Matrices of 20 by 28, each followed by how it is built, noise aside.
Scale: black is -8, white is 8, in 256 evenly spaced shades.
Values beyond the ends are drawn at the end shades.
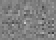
low rank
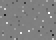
sparse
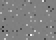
sparse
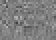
low rank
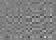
low rank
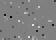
sparse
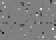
sparse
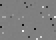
sparse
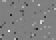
sparse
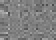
low rank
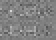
low rank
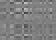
low rank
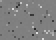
sparse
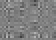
low rank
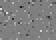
sparse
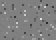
sparse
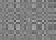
low rank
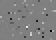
sparse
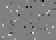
sparse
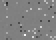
sparse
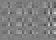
low rank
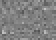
low rank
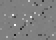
sparse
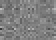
low rank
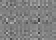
low rank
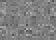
low rank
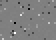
sparse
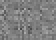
low rank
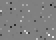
sparse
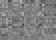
low rank
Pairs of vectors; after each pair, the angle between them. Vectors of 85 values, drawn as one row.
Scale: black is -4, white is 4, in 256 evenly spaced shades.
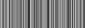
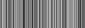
orthogonal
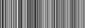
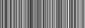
partly aligned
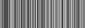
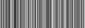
partly aligned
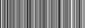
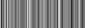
nearly opposite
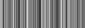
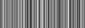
orthogonal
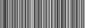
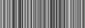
orthogonal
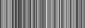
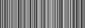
partly aligned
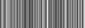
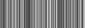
partly aligned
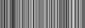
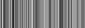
partly aligned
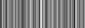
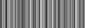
nearly parallel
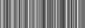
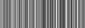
nearly parallel
